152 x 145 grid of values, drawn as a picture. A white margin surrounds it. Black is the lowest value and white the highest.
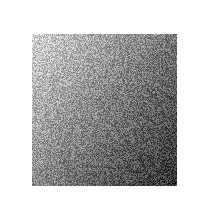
Histogram: bell-shaped. Mirror symmetry: none. Ninth with the highest average: top left. Slope: up to the top left. Odd rows or columns: none. Ninth with the lowest average: bottom right.
